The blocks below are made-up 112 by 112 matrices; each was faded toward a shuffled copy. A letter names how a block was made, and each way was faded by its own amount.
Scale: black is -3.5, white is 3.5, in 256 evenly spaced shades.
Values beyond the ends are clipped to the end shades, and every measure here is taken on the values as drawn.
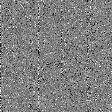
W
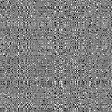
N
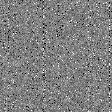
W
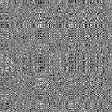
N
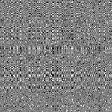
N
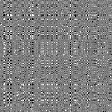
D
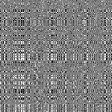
D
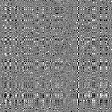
D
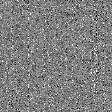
W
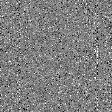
W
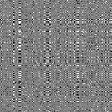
D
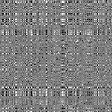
D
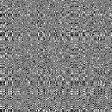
N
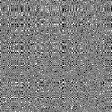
N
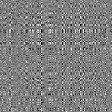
D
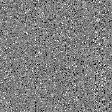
W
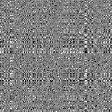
N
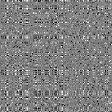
N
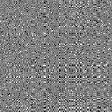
N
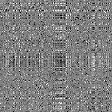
N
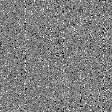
W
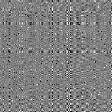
D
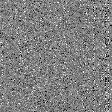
W
